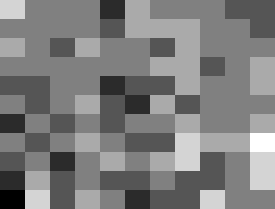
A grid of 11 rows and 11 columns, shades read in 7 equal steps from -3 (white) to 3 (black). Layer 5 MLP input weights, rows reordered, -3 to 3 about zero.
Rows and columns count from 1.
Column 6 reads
-1 -1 0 0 1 2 0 1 0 1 2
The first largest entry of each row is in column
5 5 3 9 5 6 1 2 3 1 1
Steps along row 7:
down up down up down same down up same down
